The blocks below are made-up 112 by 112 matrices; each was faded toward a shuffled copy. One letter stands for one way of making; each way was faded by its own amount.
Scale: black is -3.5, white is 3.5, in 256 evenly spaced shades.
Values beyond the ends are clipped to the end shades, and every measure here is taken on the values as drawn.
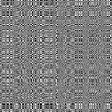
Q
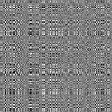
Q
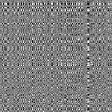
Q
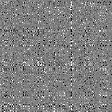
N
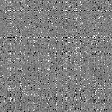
N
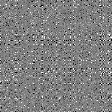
N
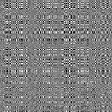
Q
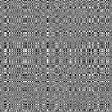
Q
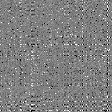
N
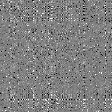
N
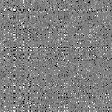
N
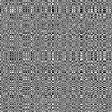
Q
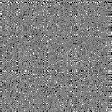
N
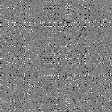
N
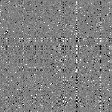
N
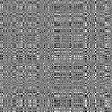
Q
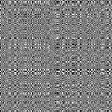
Q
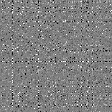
N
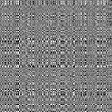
Q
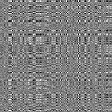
Q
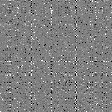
N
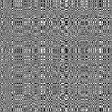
Q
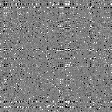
N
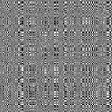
Q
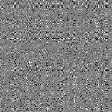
N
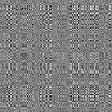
Q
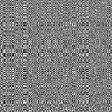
Q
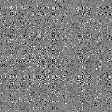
N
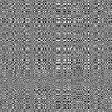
Q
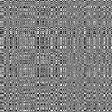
Q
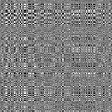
Q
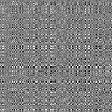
Q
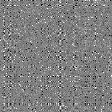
N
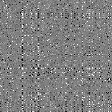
N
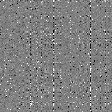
N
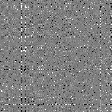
N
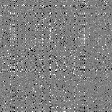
N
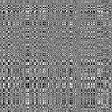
Q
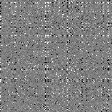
N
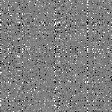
N
